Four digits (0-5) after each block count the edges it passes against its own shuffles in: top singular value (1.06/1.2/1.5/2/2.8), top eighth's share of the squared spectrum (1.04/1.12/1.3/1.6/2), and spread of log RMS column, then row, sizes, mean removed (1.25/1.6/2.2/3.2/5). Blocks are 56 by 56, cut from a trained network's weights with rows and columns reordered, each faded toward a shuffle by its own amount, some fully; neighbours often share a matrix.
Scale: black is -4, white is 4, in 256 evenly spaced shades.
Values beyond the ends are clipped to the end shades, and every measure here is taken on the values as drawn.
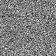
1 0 0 0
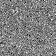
0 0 0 0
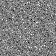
0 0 0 0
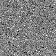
1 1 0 0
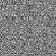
4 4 2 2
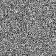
1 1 0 0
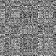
4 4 1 3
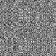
4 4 1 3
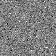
1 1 0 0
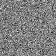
0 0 0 0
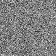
1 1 0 0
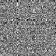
3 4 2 1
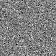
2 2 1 0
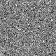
1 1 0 0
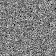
0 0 0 0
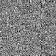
3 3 1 1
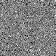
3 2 1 0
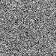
2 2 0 0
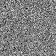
0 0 0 0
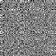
4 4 2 2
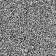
1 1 0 0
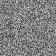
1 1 0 0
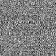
3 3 1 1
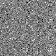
3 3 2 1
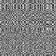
5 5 3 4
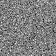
1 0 0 0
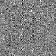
3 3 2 1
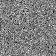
1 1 0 0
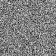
2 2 0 0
